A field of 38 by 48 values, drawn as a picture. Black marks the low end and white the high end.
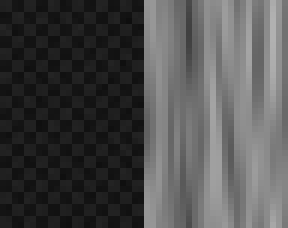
It is made of 1 by 2 panels. Panel 1,1: very low, checkered, faint in contrast. Panel 1,2: middling, streaked downward.
